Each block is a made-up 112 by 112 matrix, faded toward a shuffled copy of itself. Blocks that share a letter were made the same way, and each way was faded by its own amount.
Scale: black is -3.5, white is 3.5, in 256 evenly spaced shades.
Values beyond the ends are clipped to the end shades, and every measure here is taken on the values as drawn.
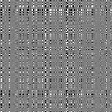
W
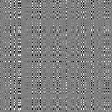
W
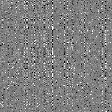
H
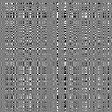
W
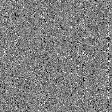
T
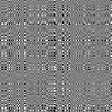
W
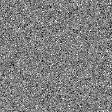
T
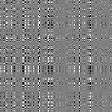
W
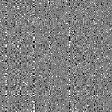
H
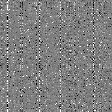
H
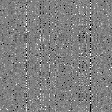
H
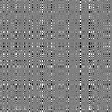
W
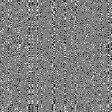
H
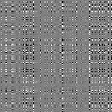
W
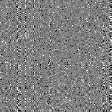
H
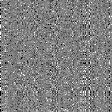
H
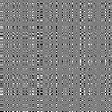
W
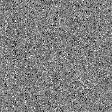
T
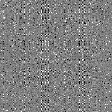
H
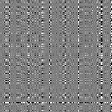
W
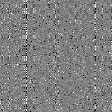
H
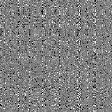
H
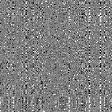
H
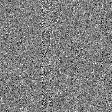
T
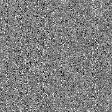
T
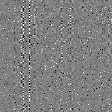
H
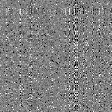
H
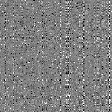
H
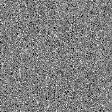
T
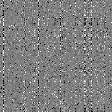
H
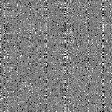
H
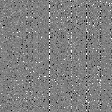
H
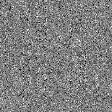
T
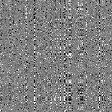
H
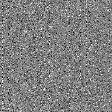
T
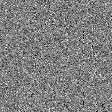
T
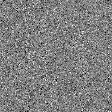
T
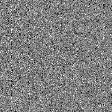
T
